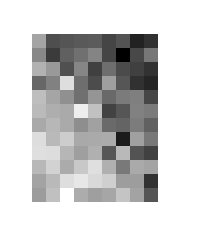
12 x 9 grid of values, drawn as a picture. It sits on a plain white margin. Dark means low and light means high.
Ninth with the highest average: bottom left. Slope: up to the bottom left. Mirror symmetry: none. Calmest part: middle left. Ninth with the lowest average: top right.
